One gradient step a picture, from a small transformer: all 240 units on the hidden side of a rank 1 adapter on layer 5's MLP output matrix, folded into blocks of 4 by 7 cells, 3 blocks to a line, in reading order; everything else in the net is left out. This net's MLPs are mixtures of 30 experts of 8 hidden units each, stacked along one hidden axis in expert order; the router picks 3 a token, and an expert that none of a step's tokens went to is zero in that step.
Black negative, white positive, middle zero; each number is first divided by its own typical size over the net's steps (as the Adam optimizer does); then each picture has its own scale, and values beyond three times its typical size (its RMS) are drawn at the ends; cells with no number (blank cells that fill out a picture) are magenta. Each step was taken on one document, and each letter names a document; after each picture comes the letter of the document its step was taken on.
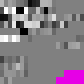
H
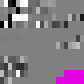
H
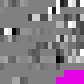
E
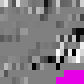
E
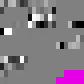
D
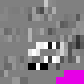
E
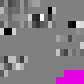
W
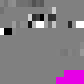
D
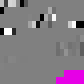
D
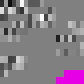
W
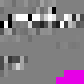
H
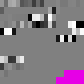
W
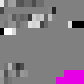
D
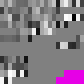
H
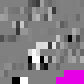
E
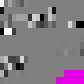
D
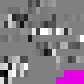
H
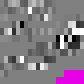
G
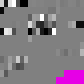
D
